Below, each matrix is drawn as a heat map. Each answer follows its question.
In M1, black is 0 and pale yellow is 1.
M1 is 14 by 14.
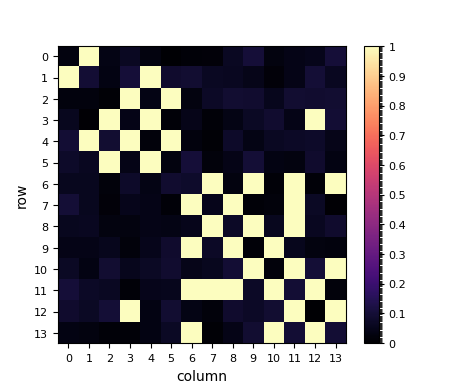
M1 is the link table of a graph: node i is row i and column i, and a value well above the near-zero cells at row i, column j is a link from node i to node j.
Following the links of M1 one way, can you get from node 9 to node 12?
yes
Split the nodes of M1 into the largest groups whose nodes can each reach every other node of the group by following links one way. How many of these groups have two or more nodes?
1
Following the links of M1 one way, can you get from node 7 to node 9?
yes
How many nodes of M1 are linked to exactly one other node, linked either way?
1
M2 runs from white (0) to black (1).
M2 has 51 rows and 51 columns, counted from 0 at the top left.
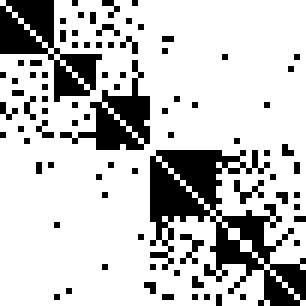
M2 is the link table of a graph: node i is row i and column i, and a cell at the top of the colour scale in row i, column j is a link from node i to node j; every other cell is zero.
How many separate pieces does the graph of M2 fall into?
1
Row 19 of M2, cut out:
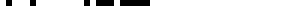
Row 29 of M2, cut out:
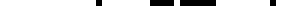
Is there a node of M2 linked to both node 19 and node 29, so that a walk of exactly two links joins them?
yes
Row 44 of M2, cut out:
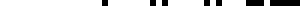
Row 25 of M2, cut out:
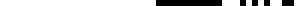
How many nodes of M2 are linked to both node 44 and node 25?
6
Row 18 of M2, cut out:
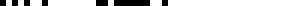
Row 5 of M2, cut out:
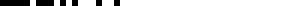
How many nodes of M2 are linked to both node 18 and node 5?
6
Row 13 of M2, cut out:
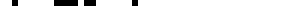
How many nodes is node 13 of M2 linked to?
8
